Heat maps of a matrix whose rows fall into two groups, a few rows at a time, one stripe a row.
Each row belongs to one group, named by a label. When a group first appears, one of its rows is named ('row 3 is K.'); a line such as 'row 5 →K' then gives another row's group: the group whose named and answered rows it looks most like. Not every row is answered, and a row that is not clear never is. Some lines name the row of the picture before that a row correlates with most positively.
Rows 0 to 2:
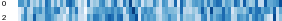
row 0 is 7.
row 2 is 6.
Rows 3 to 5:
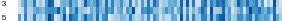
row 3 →6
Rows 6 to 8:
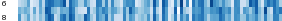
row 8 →7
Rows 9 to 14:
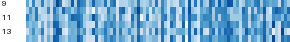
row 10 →7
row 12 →7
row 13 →6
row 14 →7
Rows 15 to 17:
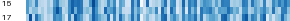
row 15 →7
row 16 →7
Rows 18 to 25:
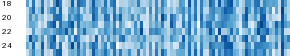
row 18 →6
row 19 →6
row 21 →7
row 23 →7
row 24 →6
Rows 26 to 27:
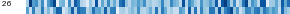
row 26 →7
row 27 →6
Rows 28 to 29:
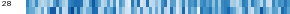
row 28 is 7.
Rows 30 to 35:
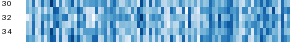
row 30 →6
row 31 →7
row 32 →6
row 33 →6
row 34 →6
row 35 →7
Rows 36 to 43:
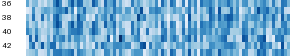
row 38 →6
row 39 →7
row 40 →7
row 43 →7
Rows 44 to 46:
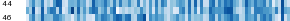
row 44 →6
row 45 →6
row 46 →6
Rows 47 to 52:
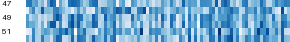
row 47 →7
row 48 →6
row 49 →7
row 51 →6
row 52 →6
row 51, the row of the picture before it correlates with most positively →46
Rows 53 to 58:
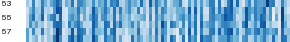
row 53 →6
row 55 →6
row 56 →7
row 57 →6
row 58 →7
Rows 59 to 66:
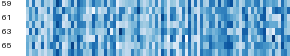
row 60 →7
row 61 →7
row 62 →6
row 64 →7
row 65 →6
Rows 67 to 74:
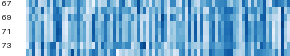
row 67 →7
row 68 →6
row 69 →7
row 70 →6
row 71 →6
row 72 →6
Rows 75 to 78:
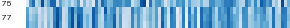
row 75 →6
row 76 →7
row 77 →7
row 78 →7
